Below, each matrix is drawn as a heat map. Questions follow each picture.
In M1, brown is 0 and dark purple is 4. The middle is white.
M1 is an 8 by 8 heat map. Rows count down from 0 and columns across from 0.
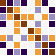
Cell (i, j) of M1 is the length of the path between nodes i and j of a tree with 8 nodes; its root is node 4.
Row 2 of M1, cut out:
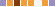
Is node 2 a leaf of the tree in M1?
no
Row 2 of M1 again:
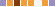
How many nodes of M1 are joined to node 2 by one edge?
4
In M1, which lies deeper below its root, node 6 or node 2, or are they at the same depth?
node 6
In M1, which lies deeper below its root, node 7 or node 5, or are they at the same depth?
node 7
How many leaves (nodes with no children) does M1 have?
5
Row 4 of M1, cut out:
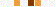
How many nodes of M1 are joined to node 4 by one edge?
2
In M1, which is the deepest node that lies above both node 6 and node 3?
2
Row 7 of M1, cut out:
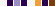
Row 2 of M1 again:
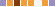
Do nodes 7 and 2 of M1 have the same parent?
no
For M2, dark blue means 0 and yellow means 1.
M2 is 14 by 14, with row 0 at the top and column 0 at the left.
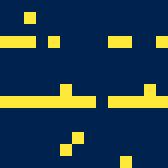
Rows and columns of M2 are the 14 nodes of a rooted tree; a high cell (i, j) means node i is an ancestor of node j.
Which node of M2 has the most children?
3
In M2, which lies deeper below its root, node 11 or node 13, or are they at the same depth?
node 13
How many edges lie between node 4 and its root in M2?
2
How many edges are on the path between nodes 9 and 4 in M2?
2
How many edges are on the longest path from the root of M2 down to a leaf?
3
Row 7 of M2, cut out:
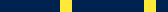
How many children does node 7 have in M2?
1
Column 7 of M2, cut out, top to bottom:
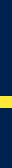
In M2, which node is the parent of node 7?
8
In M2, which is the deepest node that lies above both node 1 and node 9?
3
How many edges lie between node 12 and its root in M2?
2
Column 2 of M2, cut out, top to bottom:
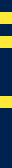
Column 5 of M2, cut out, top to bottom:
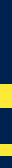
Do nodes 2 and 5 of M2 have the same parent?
no
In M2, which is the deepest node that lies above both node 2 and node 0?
3
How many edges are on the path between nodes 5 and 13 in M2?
5
